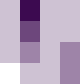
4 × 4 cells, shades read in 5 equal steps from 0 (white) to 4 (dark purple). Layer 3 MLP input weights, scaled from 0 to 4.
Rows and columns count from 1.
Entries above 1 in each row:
1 1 2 1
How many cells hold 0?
1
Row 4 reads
0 1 1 2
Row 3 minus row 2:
0 -1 0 1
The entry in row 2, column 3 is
1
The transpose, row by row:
1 1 1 0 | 4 3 2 1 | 1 1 1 1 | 1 1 2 2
